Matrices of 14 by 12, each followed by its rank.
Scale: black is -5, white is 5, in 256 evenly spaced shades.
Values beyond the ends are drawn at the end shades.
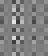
one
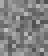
full rank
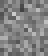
full rank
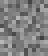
full rank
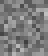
full rank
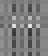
one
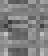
two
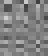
two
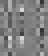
two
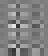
one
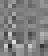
two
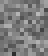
full rank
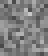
full rank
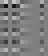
one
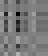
one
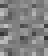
two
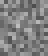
full rank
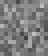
full rank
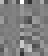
two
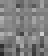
two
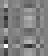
one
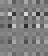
one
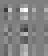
one
